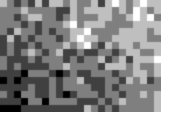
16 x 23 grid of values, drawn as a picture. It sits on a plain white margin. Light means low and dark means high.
Values rise toward the bottom left. The texture is fine-grained noise. Neither half mirrors the other. The bottom left is the ninth with the highest average. The ninth with the lowest average is the top right. No regular stripes run through it.
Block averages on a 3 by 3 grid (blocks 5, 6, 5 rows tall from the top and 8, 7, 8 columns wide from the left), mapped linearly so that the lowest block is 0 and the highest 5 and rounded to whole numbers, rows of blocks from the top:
2 1 0
4 2 1
5 4 2
